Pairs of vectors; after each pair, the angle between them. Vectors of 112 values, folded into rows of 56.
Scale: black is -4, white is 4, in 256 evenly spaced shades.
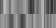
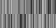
partly aligned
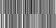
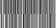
nearly parallel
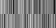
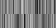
partly aligned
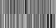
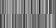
partly opposed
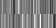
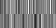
partly opposed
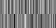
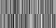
partly opposed
